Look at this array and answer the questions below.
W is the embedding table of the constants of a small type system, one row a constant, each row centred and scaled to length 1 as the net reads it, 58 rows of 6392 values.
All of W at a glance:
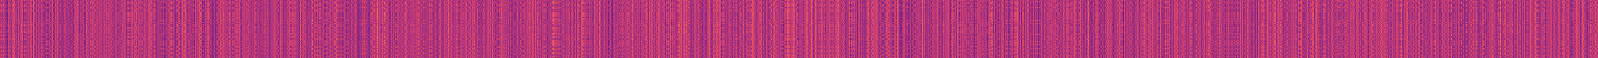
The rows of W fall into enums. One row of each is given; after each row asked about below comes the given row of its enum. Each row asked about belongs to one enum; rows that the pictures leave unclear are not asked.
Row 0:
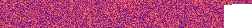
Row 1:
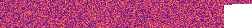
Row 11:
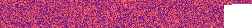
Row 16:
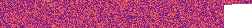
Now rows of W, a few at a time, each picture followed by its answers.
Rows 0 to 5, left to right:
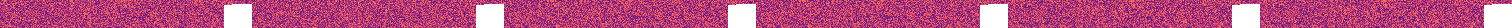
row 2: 16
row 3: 16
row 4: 11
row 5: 11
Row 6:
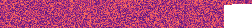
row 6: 0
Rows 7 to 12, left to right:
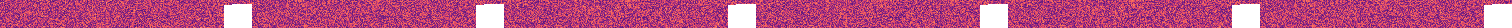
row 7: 1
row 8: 16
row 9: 11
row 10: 0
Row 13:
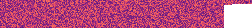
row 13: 16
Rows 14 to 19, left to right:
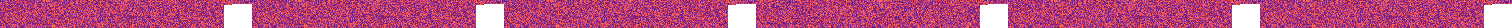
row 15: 16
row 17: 11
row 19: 16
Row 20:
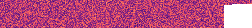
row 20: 1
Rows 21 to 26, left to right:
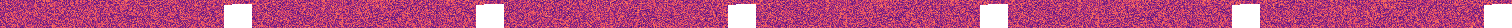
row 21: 16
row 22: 0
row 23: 1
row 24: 0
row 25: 0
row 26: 11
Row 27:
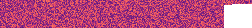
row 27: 16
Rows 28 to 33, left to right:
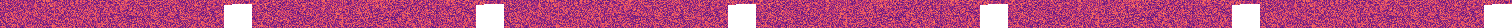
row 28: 16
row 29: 0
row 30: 16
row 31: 0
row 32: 0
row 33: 16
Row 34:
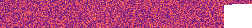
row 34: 1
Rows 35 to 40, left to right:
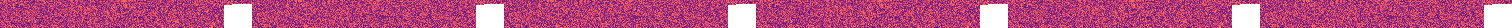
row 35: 11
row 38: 11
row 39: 11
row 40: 16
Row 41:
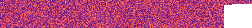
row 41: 1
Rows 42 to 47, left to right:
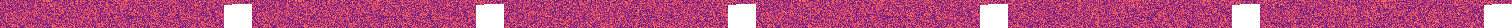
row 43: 16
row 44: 1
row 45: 16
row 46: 0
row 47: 11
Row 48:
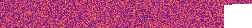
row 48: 1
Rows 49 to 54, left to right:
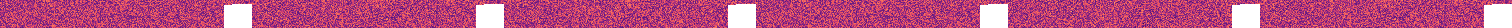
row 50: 0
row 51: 11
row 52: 16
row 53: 1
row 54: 0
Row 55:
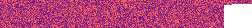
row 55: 11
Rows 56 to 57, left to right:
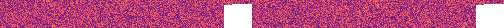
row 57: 11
